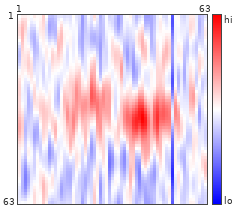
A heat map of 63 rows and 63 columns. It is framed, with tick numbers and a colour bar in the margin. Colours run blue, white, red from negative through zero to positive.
Ninth with the highest average: centre. Odd lines: column 52. Bumps: two.
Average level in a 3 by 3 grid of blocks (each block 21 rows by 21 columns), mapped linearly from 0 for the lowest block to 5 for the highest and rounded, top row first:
101 | 253 | 000
